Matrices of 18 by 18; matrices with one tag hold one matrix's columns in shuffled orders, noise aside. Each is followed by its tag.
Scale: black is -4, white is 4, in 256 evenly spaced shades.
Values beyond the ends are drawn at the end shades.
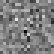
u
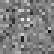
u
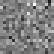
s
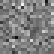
s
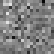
s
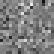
s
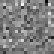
s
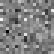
u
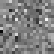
u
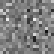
u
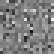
u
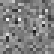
u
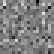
s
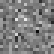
u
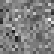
u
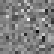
u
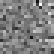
s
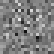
u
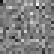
s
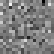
s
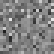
u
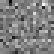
s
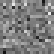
s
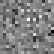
u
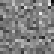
s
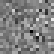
u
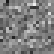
s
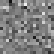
s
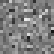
u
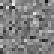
s
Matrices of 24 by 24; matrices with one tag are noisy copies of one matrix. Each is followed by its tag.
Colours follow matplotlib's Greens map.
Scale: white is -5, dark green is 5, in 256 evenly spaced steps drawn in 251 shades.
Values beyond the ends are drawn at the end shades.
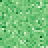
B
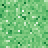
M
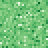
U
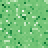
M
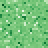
M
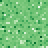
B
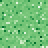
B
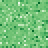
U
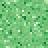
M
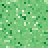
M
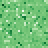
M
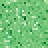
M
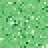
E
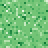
M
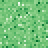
U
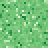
M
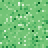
U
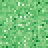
U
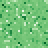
M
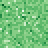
M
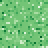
B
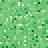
U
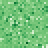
E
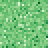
U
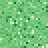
E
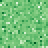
B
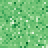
E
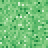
U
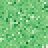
E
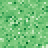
E
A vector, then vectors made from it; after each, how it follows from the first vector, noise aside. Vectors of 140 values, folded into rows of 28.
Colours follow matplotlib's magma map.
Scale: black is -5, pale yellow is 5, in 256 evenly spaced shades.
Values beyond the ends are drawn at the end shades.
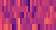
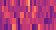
negated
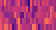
copied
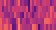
copied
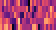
scaled up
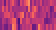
negated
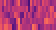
copied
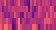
copied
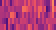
wrapped around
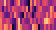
scaled up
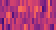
wrapped around
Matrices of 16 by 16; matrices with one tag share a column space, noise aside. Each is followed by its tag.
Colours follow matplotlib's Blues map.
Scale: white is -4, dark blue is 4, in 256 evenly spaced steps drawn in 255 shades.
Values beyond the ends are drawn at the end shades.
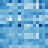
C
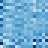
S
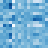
C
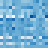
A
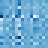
A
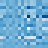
A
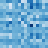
C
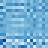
S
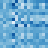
C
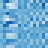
C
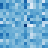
C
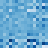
S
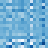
S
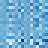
S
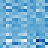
S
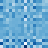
S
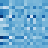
A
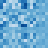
C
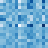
C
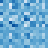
C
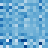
S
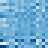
S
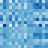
C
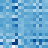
S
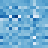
A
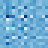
A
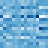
A
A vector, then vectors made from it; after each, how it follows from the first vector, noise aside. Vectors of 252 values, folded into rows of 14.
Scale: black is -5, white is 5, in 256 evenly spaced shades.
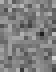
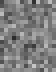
reversed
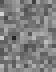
reversed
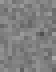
shrunk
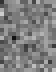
reversed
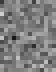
reversed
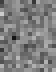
reversed
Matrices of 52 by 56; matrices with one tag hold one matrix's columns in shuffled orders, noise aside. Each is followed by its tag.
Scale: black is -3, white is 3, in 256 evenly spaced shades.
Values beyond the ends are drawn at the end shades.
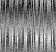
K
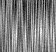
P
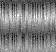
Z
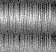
Z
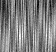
P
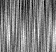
P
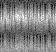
Z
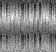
Z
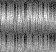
Z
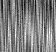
P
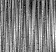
P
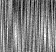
P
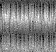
Z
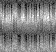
Z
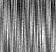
P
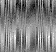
K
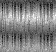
Z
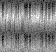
Z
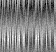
K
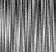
P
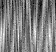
P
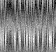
K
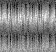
Z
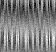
K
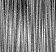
P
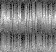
Z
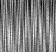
P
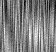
P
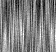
P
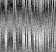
K
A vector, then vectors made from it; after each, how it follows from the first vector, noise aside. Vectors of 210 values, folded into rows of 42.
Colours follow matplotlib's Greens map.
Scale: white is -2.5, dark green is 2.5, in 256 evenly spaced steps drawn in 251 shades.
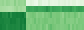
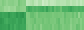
shrunk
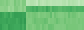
shrunk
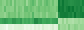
reversed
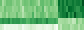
reversed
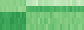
shrunk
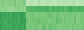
shrunk
